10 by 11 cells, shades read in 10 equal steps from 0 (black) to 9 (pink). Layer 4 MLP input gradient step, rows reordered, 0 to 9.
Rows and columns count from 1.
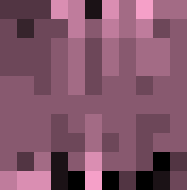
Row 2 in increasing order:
2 4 4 4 4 5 5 6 7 7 7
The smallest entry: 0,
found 4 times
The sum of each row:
60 55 55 55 53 55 53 52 45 41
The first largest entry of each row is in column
9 5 5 5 5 1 6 6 6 6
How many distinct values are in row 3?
3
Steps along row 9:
down up down up up down same down down up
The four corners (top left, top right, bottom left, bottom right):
3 6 7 4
